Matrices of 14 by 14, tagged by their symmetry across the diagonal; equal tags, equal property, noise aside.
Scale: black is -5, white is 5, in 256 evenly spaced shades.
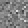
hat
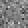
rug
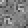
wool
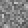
wool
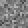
wool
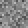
wool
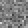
hat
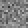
hat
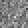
hat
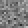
hat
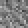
rug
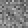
rug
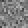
hat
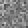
wool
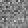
hat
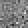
rug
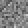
wool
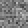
hat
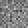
wool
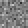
hat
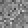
wool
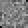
wool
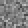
rug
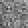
rug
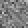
rug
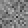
wool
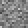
hat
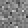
rug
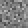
rug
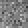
rug
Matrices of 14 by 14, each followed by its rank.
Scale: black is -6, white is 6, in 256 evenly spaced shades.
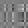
one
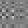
one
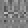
two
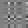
one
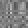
two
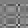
one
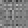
two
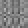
two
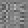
two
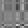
one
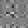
two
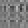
two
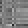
two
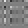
one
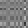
one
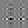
one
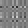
one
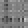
two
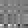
one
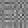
two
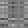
one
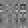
two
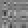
two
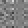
two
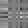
one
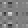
one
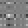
one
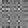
two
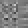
two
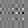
one
